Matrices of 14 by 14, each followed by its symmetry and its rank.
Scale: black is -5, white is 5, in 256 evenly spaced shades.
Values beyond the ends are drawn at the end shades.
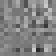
neither, rank three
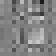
neither, rank two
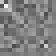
symmetric, rank three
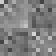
symmetric, rank three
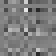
neither, rank two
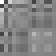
symmetric, rank two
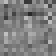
neither, rank three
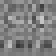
neither, rank two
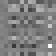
neither, rank two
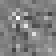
symmetric, rank three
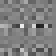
neither, rank two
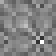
symmetric, rank three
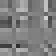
antisymmetric, rank two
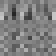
neither, rank three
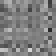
antisymmetric, rank two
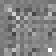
symmetric, rank three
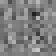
neither, rank three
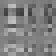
antisymmetric, rank two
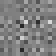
antisymmetric, rank two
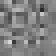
antisymmetric, rank two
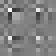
symmetric, rank two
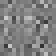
neither, rank three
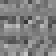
neither, rank three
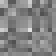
symmetric, rank two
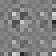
symmetric, rank two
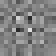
symmetric, rank two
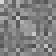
symmetric, rank three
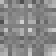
symmetric, rank two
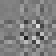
antisymmetric, rank two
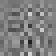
neither, rank two
